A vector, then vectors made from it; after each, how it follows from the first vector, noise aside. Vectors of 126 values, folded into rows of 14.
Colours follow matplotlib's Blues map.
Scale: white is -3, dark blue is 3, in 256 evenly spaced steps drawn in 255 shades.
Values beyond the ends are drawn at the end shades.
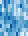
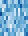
sign-scrambled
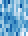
copied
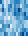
negated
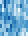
copied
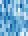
copied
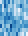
copied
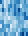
negated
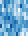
copied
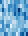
negated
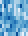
copied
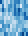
negated
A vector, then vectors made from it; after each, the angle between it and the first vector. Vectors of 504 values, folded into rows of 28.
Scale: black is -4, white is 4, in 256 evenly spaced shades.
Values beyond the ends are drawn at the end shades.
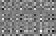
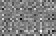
nearly parallel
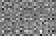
nearly parallel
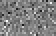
orthogonal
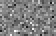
orthogonal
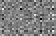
nearly opposite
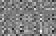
nearly parallel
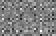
nearly parallel
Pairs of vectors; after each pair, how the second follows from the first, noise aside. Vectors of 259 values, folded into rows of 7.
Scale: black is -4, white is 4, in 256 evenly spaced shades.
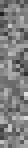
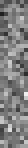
copied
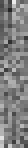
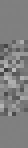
partly zeroed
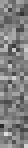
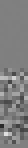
partly zeroed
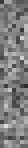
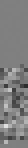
partly zeroed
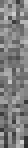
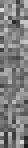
copied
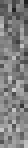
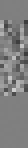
partly zeroed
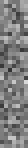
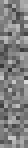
copied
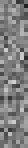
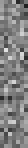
copied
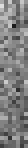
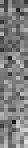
reversed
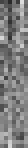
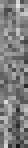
reversed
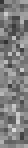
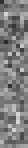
copied
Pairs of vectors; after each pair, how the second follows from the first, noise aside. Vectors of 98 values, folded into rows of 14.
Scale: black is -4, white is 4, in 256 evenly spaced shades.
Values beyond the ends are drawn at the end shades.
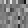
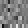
reversed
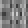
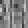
wrapped around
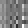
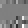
partly zeroed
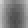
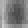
wrapped around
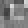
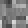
wrapped around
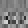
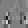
partly zeroed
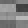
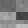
wrapped around
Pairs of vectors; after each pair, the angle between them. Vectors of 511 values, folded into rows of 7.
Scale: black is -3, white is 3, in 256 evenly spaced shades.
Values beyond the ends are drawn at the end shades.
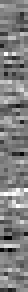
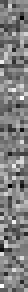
partly aligned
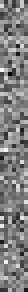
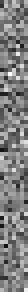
nearly opposite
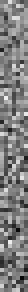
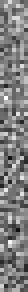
nearly parallel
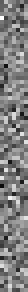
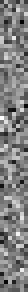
partly aligned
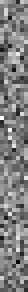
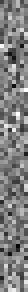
partly opposed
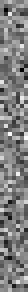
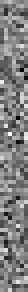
nearly parallel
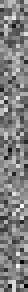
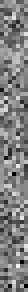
nearly parallel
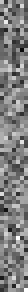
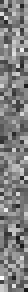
nearly opposite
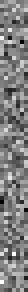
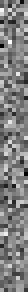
orthogonal
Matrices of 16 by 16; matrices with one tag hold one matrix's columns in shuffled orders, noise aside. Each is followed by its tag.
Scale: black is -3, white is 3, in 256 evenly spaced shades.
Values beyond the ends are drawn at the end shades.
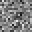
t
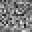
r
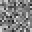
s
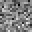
r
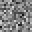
t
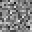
t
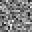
t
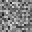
t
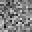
r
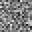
t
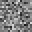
t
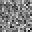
s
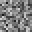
s
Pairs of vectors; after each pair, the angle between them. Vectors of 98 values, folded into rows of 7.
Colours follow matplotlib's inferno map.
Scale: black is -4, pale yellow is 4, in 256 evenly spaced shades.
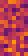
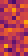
nearly opposite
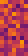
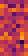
partly opposed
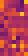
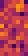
nearly opposite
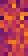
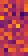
partly opposed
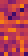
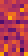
nearly opposite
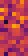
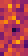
partly opposed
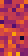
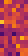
nearly opposite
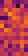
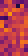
nearly parallel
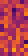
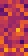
partly aligned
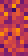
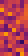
orthogonal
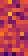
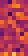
nearly opposite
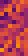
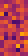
partly aligned
